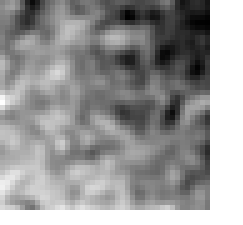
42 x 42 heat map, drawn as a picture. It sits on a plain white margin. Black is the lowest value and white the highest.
Ninth with the lowest average: top right. Ninth with the highest average: bottom left. Slope: up to the bottom left. Stripes: none.
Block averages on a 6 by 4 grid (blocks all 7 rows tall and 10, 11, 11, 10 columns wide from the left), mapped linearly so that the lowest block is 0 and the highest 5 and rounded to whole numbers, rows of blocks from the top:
2 3 1 0 / 3 3 2 0 / 4 3 2 2 / 4 4 2 2 / 5 4 3 2 / 5 5 4 3
